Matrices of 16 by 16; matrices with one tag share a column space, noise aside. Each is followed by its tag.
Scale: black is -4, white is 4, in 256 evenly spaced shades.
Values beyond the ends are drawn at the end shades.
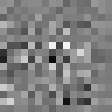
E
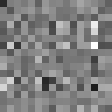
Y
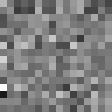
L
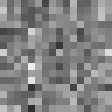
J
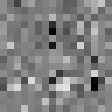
Y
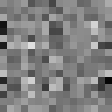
Y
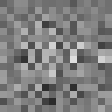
E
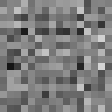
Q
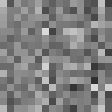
J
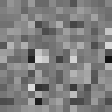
E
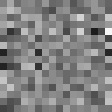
Q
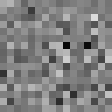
E
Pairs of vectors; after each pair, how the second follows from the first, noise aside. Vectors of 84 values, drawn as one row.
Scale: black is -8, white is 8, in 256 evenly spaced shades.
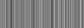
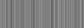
shrunk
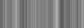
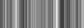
scaled up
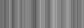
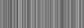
shuffled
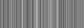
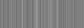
shrunk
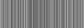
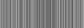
reversed
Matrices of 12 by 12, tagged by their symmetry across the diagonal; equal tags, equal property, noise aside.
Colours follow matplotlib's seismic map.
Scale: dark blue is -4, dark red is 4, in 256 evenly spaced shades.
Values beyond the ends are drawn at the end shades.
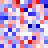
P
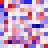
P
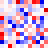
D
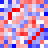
D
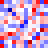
D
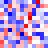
P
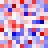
P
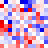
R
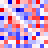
R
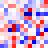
R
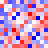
D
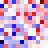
R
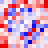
D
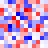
R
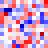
P
